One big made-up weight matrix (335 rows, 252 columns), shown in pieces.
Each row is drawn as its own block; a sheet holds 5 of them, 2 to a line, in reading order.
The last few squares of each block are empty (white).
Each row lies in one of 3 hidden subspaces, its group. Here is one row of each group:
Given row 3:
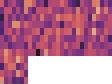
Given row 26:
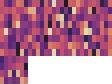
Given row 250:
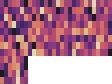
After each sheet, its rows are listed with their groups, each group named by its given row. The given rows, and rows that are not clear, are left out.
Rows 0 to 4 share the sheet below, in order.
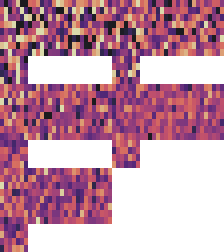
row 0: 250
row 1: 26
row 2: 3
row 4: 3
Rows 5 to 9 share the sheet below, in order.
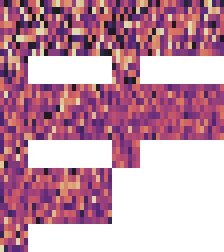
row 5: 250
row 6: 3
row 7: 3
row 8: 250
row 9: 3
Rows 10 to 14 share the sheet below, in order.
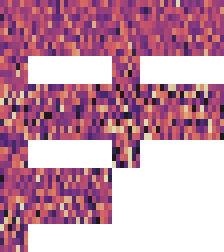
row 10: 26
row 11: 26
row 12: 3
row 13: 250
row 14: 26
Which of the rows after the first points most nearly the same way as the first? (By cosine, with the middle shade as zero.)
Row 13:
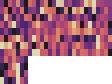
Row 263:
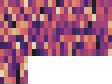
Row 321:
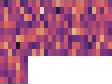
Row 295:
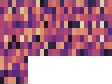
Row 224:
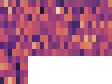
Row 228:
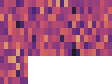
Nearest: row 321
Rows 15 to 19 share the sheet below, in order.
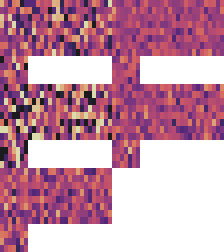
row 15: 26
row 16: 26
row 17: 250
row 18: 26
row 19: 250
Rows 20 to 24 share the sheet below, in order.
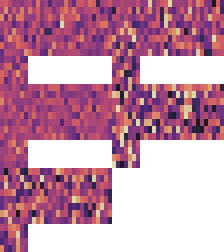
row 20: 3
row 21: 26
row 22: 26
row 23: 250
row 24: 250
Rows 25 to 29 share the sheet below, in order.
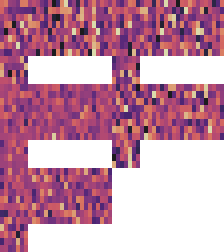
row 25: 26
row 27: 26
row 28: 250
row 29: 26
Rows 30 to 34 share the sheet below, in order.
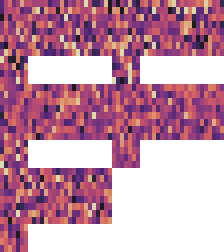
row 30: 26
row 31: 250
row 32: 3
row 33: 250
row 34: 250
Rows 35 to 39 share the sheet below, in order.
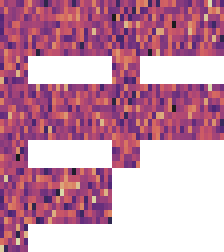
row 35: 3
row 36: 3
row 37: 26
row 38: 3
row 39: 3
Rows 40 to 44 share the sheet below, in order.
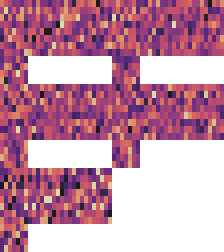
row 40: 3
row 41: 3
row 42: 250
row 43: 250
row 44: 3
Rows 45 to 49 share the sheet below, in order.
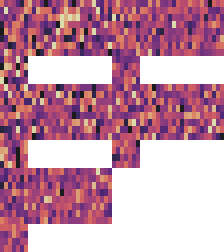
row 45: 3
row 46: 3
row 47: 250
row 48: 250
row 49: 3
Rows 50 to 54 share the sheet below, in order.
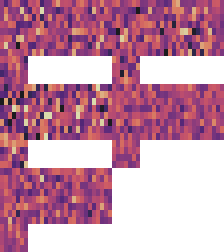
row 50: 250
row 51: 26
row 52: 3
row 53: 250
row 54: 250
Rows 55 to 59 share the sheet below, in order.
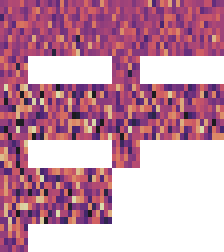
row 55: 26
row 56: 26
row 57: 250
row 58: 250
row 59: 250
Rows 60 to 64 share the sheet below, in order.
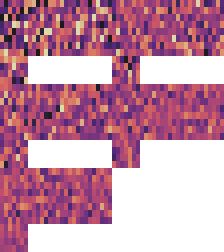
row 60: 3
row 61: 26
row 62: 3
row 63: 250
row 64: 250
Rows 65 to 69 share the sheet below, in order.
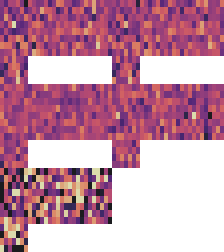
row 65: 250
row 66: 250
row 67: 3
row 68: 26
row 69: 3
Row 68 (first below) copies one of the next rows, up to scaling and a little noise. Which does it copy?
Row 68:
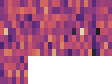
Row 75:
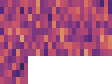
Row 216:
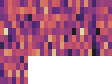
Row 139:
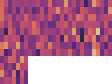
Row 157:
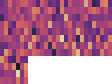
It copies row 216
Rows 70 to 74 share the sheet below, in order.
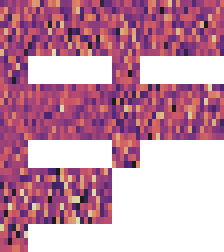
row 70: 26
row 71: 26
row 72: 3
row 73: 3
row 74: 26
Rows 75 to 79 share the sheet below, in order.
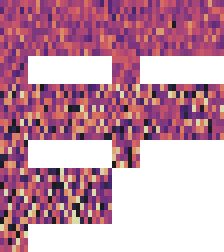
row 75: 26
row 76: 3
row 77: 250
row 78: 250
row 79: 26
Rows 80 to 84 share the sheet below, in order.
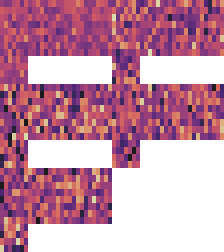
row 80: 250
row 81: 3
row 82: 250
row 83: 26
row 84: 3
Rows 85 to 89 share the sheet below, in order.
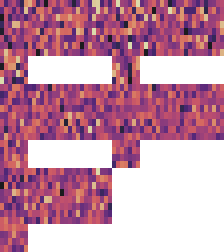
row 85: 3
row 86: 250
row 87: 26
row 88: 250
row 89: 3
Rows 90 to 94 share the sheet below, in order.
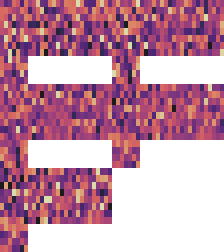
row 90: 250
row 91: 250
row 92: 250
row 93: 3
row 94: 3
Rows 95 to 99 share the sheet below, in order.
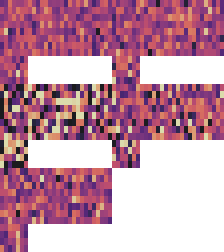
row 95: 26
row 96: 3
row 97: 3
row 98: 26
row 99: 250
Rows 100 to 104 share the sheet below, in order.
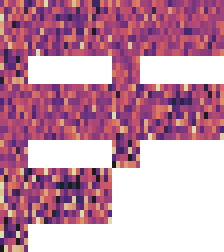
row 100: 3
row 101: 250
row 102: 26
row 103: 3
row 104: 3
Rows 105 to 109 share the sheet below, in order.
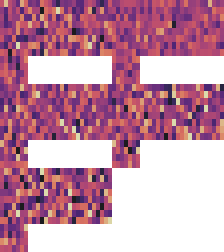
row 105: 250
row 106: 3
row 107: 26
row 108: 26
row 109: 250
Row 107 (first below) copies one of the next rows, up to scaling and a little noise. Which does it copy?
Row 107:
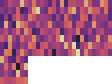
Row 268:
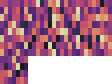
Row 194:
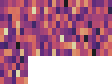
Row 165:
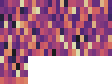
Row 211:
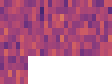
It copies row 165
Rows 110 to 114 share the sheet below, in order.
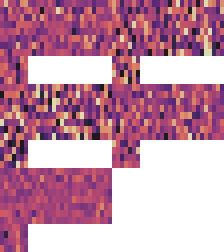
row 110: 250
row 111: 26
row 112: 26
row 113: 26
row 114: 250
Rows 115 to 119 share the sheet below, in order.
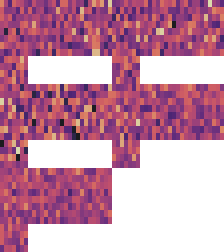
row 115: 26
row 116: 3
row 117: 26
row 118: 250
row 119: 250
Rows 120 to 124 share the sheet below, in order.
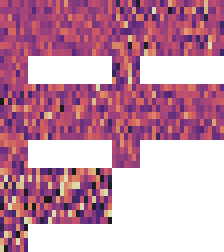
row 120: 26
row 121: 250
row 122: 3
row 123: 250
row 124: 3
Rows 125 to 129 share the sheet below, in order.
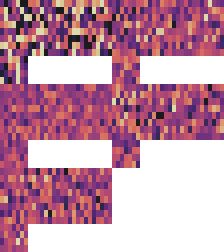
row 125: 250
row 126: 3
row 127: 250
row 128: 3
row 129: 26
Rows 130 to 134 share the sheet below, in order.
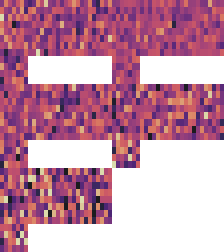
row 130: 3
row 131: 3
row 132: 3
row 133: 3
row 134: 26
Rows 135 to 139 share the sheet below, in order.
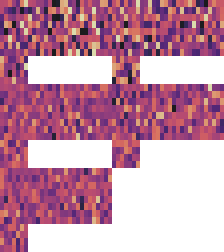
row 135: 26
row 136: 250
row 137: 26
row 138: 3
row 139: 26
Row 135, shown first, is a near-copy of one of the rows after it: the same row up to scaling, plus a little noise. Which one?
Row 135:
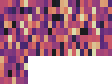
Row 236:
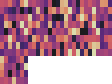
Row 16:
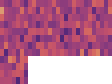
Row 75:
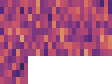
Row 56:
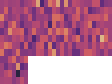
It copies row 236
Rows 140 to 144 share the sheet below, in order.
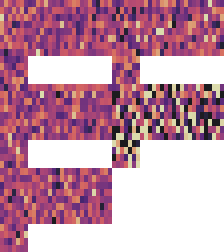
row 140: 3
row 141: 3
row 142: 250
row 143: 26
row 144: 26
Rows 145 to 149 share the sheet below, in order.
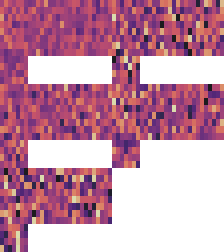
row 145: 3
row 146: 26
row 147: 26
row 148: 3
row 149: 250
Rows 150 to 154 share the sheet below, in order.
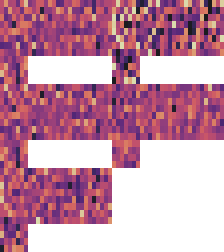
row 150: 250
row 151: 3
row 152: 250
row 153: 3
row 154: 3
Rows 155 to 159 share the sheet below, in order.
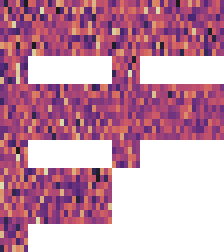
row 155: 250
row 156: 26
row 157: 26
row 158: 250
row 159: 3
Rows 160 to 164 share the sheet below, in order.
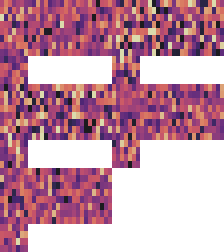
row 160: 3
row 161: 250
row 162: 250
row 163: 26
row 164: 26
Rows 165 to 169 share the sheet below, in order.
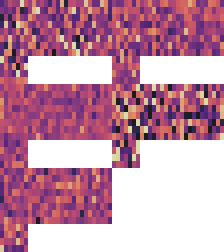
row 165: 26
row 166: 250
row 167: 3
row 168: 250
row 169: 3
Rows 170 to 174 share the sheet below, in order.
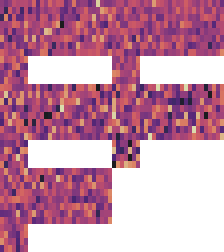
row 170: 3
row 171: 250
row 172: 3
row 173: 3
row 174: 250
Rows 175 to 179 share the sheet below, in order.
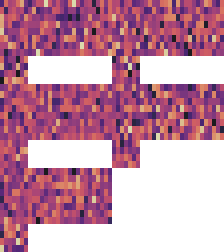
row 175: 3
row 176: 26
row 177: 26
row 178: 250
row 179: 3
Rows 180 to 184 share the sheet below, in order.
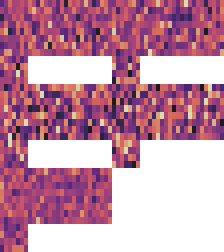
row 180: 26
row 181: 3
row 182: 250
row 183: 3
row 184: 3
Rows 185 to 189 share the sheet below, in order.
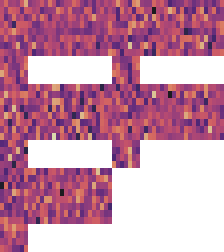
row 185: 250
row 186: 250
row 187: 26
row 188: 250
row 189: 3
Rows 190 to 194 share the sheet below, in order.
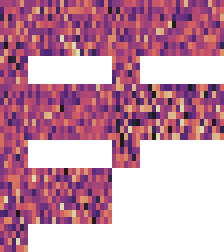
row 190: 26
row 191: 3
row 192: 3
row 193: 250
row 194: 26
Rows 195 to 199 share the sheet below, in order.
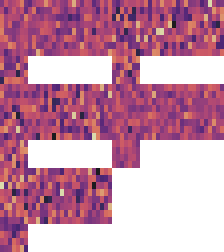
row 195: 3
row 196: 3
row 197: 26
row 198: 250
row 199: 3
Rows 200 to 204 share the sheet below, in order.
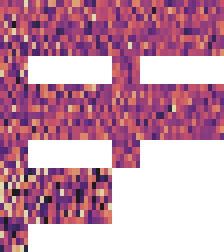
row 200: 250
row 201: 250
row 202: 250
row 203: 3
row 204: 3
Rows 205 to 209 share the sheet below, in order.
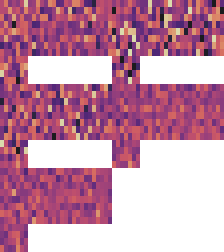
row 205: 250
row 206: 26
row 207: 26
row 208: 250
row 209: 250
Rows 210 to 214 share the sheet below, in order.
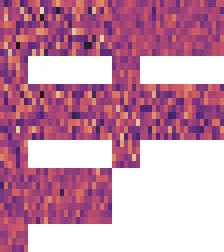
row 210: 250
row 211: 26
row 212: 250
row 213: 250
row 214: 3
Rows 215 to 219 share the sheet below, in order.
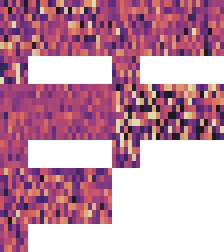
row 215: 250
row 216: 26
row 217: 26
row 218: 250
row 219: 250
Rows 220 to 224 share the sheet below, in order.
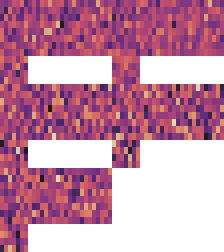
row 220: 3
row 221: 3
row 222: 26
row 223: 26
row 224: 250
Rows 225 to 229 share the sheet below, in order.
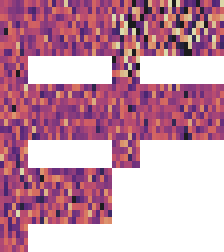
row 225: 26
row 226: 26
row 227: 250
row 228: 26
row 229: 250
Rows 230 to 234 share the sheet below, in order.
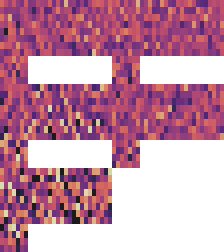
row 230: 26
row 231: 250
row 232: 26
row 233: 3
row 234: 26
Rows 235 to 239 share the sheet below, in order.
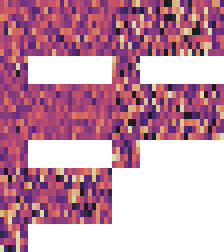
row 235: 26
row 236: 26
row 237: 250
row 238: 250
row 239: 250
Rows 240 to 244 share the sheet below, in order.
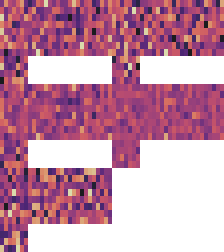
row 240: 3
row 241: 26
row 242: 3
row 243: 26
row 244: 250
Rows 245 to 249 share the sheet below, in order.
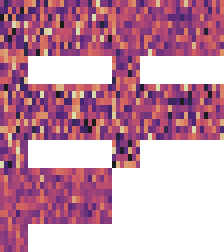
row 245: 3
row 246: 3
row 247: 250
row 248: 3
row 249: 250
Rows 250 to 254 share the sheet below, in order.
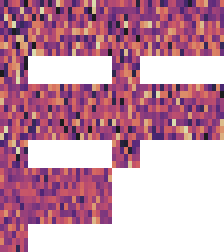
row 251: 250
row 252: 26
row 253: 26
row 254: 26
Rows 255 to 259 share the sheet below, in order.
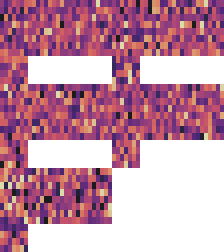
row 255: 3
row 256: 250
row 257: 250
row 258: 26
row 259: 3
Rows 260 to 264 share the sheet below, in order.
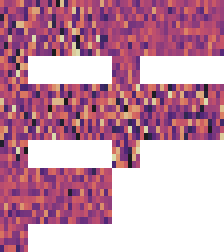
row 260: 26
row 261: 250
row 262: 26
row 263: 250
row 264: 250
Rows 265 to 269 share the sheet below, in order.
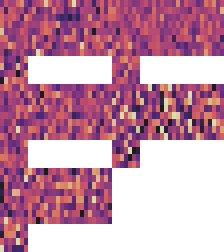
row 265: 3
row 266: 26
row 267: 250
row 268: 26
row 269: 3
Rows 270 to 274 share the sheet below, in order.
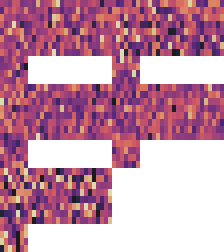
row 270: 26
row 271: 250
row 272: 3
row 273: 3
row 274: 250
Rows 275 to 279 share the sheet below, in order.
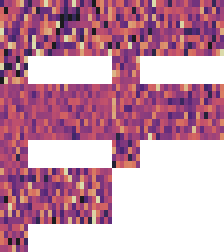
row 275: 3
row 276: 250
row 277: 26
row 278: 3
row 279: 26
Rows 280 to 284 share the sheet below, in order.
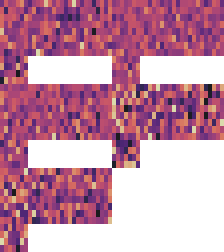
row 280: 3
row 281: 26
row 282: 26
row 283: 3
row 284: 250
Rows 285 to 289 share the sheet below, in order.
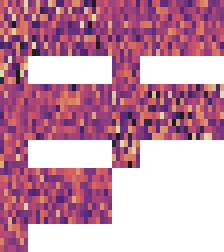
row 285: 250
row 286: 250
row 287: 3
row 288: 26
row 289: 250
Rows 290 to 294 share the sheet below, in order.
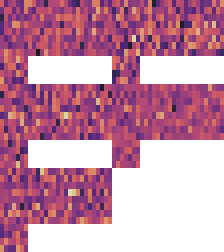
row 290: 3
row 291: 250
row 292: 26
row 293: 3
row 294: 250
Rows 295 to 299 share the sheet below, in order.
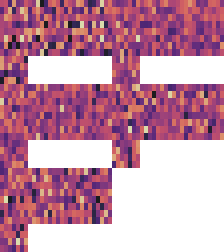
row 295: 250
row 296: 250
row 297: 3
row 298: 250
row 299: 26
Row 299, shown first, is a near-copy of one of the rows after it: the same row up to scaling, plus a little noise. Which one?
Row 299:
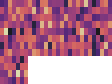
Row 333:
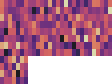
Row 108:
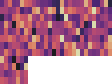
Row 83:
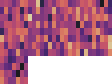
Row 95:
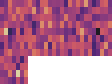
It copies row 95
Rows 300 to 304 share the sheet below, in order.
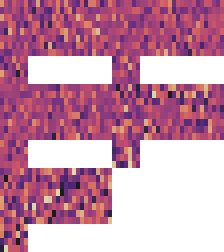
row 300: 26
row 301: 26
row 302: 26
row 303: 250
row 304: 3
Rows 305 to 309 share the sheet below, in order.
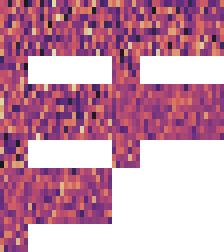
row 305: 26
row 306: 250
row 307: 3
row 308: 3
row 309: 3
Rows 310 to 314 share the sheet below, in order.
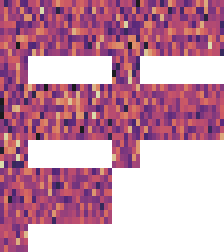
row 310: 250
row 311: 250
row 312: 3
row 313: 250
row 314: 26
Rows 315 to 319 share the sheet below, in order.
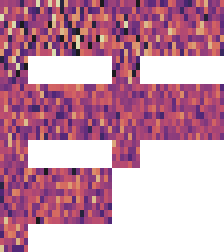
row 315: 26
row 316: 250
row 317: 250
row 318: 26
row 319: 3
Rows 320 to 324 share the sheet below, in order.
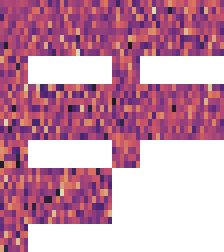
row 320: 26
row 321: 250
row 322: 250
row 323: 3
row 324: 3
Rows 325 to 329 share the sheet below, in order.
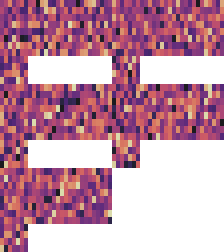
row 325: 250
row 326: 26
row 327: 3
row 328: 3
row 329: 3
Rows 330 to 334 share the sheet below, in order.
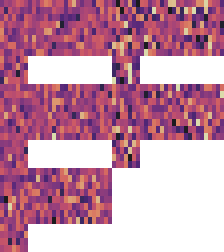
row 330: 3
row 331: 250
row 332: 26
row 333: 26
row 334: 26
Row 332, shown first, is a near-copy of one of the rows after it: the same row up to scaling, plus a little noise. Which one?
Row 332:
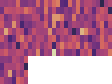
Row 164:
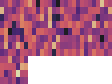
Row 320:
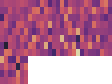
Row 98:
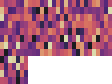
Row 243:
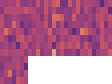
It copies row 243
